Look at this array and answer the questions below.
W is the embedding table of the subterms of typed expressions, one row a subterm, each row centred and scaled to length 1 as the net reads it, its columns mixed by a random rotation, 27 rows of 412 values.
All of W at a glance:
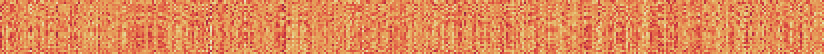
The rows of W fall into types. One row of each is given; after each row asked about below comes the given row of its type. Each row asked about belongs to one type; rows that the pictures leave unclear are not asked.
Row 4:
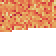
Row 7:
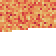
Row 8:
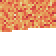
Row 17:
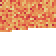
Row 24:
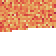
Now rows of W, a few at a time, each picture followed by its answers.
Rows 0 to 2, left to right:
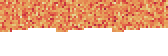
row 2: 4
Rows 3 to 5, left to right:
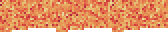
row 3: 17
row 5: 17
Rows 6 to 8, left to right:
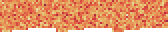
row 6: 7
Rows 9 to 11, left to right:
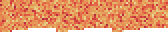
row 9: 4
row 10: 7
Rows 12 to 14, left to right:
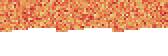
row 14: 8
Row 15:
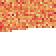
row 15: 24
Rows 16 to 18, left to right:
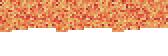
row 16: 17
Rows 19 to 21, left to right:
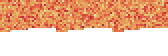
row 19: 17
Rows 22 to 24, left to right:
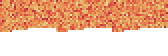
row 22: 4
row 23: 8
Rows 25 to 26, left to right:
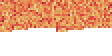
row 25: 4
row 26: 24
